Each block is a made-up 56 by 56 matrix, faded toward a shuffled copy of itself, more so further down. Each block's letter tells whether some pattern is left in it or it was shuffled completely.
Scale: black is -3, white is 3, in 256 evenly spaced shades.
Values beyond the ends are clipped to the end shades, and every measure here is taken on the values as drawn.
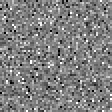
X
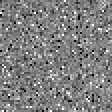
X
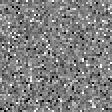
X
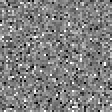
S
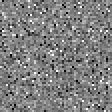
S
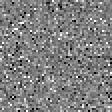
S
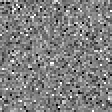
X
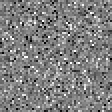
X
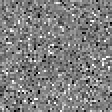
S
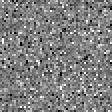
X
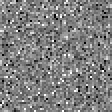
X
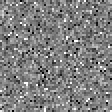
X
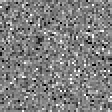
X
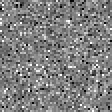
S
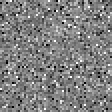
X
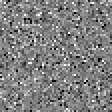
S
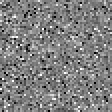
X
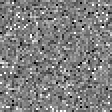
X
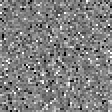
X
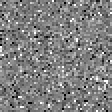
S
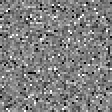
X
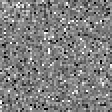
S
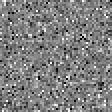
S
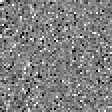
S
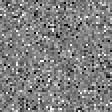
S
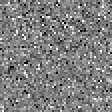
X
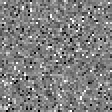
X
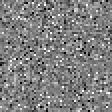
S
